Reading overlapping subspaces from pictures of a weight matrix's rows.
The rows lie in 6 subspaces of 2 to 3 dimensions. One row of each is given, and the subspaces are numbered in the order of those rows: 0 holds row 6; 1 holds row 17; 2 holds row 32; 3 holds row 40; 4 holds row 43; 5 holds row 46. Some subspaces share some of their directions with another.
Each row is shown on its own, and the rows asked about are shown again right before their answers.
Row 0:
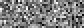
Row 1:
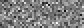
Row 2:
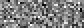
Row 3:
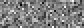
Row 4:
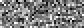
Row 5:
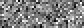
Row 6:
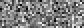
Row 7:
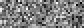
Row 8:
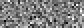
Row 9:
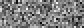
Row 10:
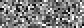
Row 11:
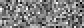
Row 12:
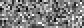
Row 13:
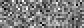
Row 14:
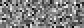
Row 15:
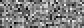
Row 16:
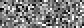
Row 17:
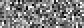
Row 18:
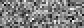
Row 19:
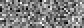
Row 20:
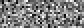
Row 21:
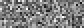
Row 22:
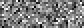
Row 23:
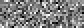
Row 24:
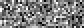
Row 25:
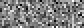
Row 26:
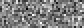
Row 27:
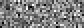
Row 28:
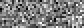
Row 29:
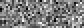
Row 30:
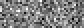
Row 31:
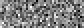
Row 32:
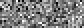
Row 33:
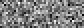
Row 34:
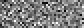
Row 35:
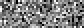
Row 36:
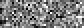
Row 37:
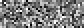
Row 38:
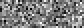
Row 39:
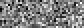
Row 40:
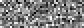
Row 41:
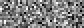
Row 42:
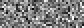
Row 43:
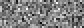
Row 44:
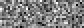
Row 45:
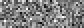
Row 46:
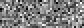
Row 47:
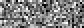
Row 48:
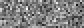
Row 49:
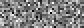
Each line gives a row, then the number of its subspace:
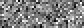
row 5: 2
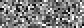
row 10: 5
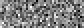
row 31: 1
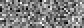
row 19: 0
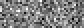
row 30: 0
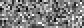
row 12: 2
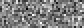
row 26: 4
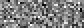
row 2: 3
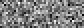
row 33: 3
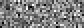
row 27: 1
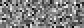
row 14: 5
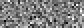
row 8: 3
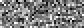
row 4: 3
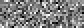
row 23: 2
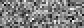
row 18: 3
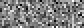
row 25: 0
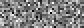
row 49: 0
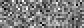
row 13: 2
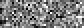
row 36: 0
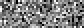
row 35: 4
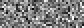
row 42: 5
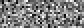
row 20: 4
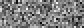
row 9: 4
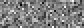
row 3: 0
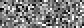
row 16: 5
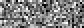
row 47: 3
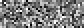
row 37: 5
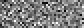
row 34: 2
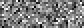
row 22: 2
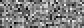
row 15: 3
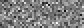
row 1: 2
